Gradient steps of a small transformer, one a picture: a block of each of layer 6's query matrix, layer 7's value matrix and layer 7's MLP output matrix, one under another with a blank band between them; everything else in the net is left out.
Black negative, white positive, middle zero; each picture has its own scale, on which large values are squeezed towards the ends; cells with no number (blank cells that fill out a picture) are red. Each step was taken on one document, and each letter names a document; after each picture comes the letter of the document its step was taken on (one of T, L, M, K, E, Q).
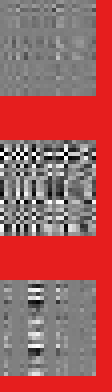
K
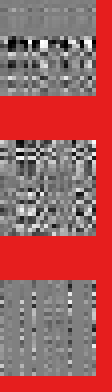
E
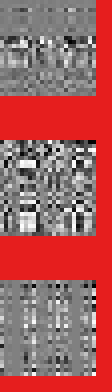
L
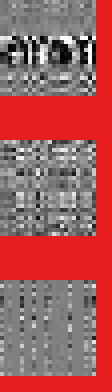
E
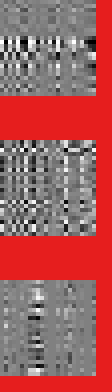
K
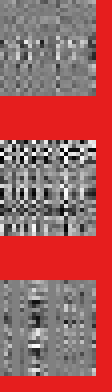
K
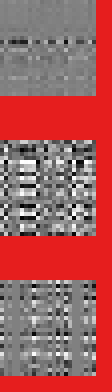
L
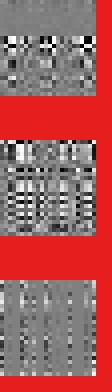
E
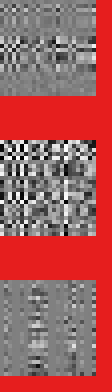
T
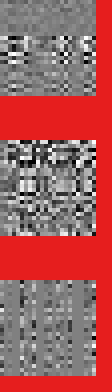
E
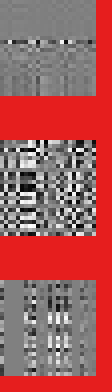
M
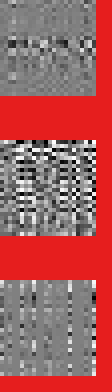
E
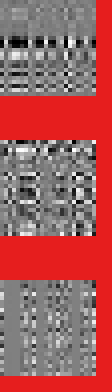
L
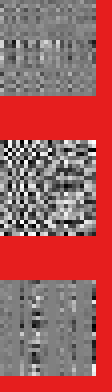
T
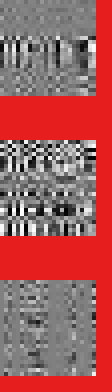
T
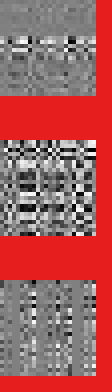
L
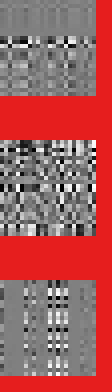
M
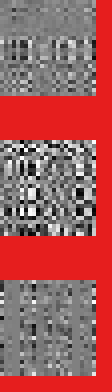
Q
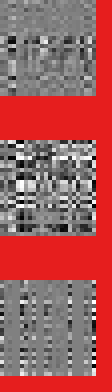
E
